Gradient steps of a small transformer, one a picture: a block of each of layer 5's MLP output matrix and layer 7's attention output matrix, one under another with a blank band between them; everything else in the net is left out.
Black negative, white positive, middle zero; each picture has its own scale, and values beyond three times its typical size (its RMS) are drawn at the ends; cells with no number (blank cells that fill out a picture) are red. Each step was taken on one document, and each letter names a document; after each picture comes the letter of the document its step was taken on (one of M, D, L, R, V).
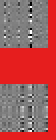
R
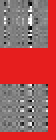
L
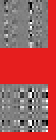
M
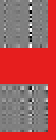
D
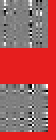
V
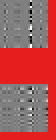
D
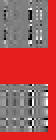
V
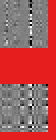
M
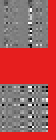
M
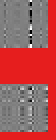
D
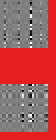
R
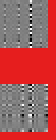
R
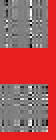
M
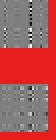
D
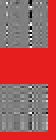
M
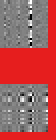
L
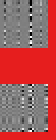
R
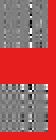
R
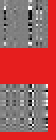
V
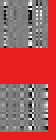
V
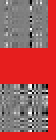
M
